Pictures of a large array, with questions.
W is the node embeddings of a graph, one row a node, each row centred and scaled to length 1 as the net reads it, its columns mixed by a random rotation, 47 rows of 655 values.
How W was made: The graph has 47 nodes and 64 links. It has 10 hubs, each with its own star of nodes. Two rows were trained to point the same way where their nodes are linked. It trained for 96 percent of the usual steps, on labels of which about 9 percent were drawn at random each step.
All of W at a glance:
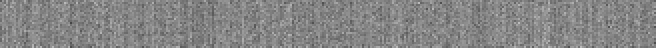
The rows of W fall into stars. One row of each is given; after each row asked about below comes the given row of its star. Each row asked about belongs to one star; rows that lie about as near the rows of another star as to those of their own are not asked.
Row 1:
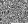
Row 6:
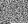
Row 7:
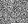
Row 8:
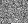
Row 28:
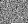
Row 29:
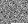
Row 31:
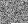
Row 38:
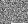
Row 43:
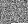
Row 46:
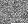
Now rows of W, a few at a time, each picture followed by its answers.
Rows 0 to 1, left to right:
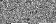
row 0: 28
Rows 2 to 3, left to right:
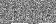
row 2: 38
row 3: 7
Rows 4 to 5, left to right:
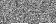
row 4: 31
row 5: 46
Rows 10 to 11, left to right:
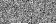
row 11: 31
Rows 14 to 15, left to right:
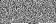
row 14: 38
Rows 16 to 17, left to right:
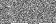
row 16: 8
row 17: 29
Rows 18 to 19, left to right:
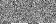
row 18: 8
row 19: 6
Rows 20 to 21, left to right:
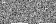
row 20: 31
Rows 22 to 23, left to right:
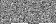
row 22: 43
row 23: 46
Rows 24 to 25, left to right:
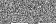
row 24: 46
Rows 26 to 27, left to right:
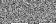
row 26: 38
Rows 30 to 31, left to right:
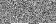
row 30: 8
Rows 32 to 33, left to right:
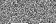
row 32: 8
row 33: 38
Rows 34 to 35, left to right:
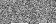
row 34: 46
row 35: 1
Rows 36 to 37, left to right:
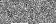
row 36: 29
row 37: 7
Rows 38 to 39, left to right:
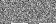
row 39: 29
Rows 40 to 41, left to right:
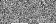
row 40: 1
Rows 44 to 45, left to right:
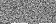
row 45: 43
